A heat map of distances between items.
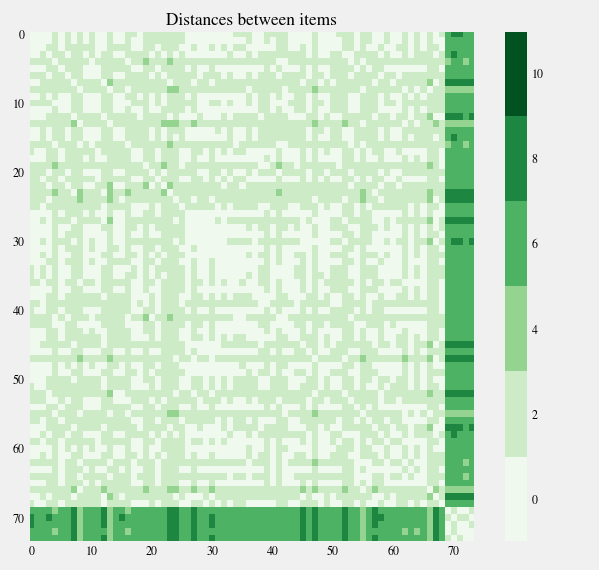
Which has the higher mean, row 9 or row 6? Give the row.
6
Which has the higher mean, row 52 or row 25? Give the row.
52
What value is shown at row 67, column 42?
2
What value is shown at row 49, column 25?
2
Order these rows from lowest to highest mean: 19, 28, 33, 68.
33, 28, 68, 19
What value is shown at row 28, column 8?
2
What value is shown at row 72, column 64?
4
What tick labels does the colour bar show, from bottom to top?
0, 2, 4, 6, 8, 10
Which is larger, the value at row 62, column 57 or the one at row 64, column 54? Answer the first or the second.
the first
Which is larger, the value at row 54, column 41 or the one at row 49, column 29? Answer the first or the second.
the first
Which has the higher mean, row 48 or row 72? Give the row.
72
